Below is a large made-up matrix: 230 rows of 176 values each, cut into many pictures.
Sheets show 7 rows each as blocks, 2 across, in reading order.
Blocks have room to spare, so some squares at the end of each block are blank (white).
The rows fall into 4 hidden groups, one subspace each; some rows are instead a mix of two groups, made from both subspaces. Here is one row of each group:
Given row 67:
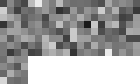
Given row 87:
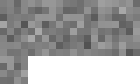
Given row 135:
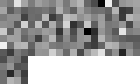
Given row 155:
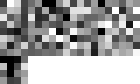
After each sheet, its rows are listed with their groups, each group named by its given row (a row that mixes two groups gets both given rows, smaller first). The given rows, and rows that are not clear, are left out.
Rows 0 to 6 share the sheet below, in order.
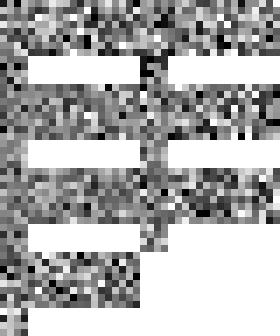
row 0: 87
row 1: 135
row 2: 135
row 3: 67
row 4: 87
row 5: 87
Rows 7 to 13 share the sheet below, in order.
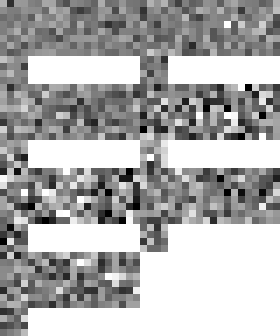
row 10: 135
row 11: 87
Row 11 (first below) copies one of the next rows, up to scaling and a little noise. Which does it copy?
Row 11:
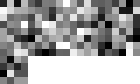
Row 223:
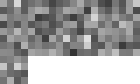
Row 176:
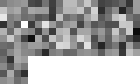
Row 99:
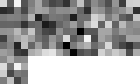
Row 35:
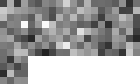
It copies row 35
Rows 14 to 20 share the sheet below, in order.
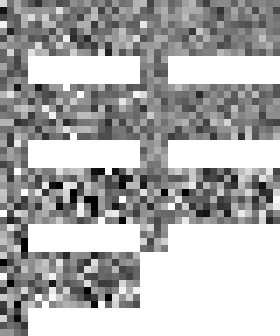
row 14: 67
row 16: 67 and 87
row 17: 67
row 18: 135
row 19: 87
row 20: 67
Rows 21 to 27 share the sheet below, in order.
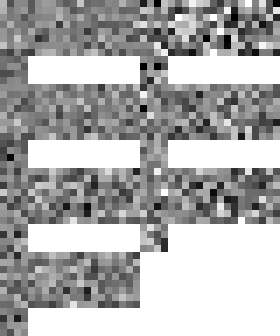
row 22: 87
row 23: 135
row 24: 67
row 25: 87
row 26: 135
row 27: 87
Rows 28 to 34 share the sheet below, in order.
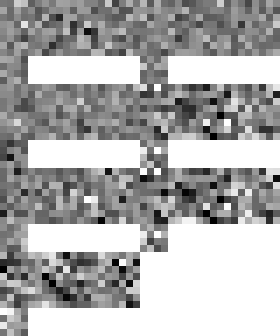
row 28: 67 and 135
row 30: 135
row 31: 87
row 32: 135
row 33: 87
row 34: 87 and 155
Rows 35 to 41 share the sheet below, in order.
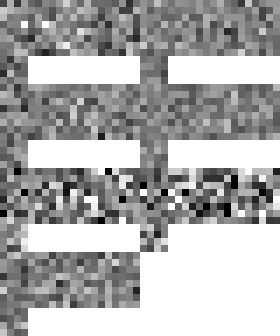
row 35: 87
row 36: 135
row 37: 67 and 135
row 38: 87
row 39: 135
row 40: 87
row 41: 67 and 155
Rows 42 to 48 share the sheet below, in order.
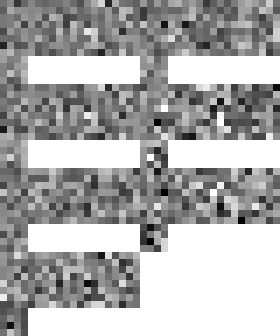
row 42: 135
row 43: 87
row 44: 135
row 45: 87 and 135
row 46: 87
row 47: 135
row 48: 135
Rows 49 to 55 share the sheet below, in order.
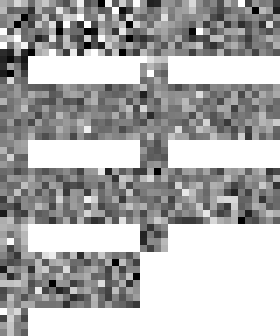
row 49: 135
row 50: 135 and 155
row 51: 87 and 135
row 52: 67
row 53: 135
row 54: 87 and 135
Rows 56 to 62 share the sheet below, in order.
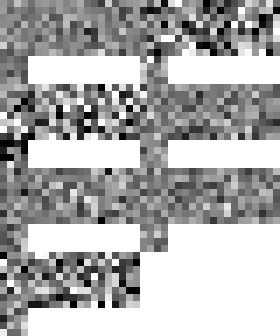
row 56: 135
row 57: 67 and 87
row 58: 135
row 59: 67
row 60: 135
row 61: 87
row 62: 67
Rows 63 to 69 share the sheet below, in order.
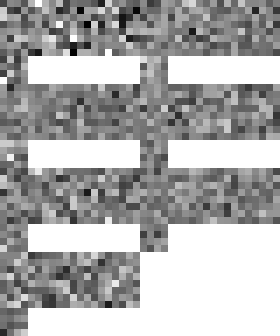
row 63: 67
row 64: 155
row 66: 87
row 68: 87
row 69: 67 and 155
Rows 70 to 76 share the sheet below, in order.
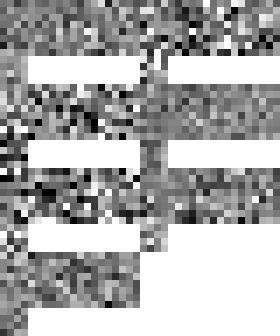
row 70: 135
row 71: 67
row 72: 135 and 155
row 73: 135 and 155
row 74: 87
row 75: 67 and 135
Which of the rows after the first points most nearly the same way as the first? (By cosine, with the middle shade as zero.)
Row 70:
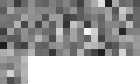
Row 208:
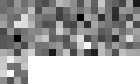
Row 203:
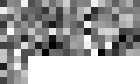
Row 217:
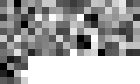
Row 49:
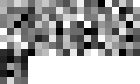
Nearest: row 208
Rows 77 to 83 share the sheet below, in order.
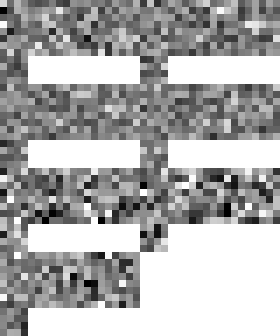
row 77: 67
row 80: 87
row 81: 67
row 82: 67 and 87
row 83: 135
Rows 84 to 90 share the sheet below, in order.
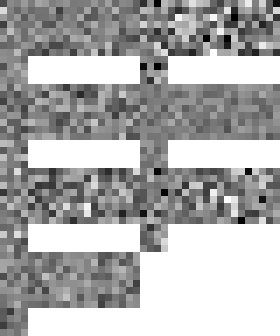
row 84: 67
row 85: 87
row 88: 87
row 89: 135
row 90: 87 and 135
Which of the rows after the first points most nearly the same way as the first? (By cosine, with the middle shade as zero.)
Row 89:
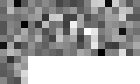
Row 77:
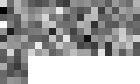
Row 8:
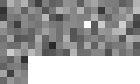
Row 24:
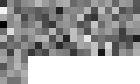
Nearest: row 24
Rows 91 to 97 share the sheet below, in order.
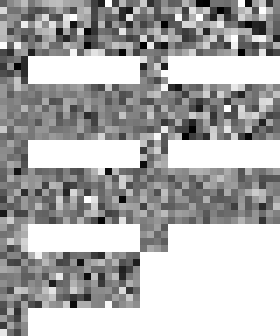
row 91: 87 and 135
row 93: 135
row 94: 67
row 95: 135
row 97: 67
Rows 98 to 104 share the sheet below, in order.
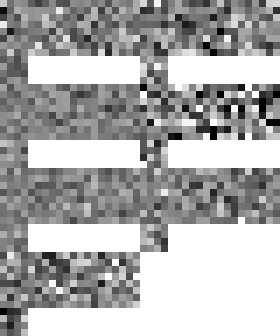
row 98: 67
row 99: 87
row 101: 67
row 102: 87
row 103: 135
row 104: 155
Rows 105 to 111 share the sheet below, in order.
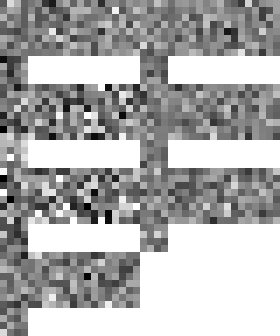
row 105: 155
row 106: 135
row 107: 135
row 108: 67
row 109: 67
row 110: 87
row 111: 67
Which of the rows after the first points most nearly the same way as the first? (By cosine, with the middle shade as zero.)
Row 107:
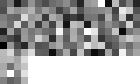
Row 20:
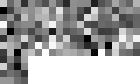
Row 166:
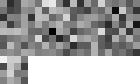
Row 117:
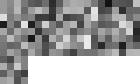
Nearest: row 166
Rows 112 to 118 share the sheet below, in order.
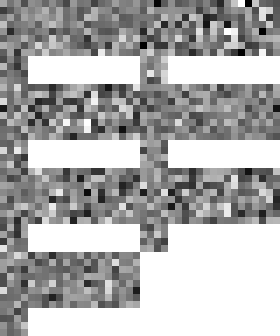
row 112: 67
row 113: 135
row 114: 87
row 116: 67
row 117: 87
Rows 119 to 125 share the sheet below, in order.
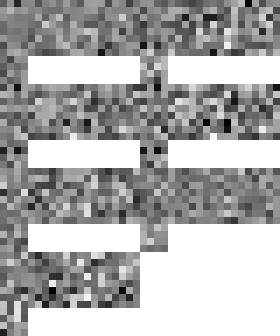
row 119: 87 and 135
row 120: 87 and 135
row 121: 87
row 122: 87
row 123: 87
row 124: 67 and 135
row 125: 67
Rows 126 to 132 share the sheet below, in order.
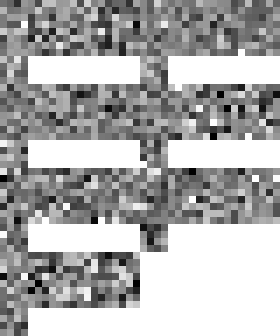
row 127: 135
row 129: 67
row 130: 67 and 87
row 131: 155
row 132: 87
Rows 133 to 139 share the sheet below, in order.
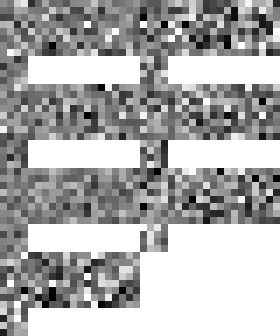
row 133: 67
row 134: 87
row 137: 87
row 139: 67
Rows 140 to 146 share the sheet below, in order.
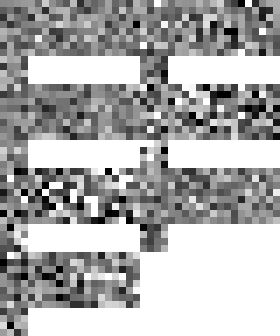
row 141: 135
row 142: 87
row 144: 67 and 135
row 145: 155
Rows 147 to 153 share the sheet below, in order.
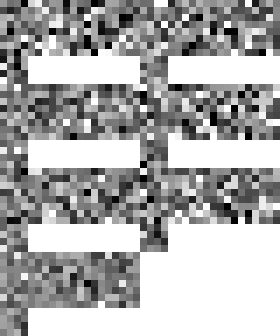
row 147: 67
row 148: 67 and 135
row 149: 87
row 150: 67
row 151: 67
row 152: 67
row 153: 135
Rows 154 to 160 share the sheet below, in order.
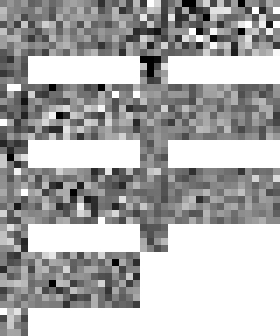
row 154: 87 and 135
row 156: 155
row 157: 87
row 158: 135
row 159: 155
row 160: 155
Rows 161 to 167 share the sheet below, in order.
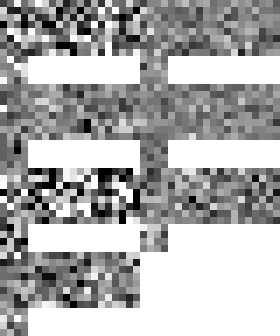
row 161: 67 and 87
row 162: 67
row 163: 67 and 87
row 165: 87
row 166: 155
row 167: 87
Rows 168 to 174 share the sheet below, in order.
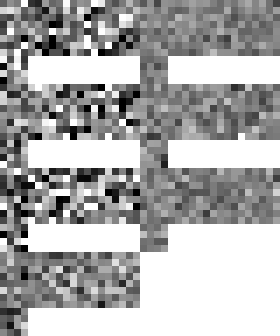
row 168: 67
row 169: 87
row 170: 67
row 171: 67 and 135
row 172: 155
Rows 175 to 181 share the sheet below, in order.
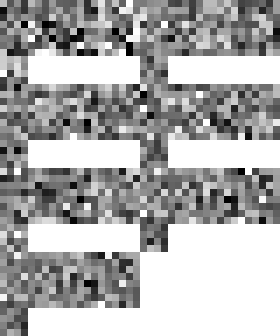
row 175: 67 and 87
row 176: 87
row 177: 87
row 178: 67
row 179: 87
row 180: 135
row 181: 135
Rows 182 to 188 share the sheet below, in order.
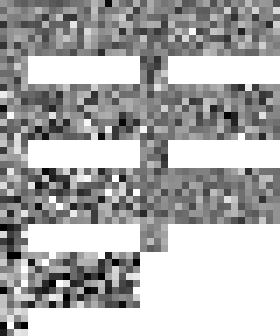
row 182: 87 and 135
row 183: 87 and 155
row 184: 67
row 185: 135
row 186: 155
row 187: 135
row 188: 155
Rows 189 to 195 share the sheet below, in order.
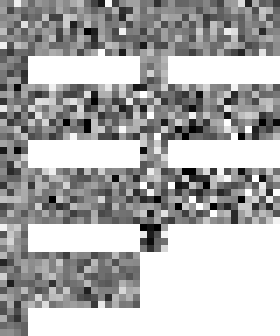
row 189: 135
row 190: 135
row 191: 87
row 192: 67
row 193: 155
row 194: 155
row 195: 67
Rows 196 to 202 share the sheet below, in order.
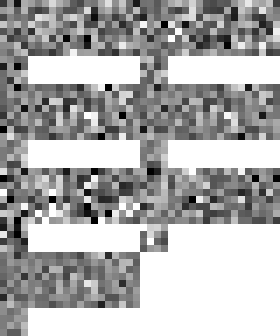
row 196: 87
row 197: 87
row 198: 135
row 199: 135
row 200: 67
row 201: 155
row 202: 135
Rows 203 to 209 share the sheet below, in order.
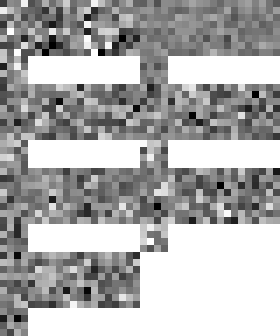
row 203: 67
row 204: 87
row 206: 155
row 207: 67
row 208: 135
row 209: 87
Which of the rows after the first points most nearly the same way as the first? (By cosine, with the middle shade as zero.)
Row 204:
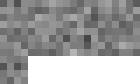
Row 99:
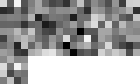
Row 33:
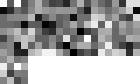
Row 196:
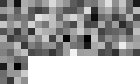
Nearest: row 196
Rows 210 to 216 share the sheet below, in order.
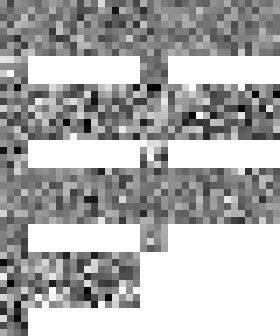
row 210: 135 and 155
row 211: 67
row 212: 87
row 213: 155
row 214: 135
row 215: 135
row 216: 67
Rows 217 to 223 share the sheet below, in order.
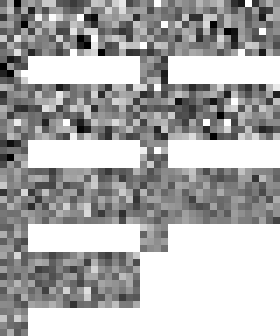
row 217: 87 and 135
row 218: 135
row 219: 67 and 135
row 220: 87
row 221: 87
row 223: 87
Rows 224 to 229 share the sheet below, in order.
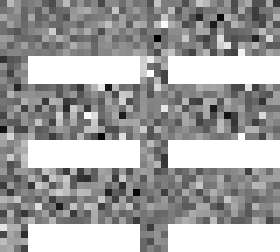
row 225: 135
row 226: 135
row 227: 135
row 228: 155
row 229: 67 and 135
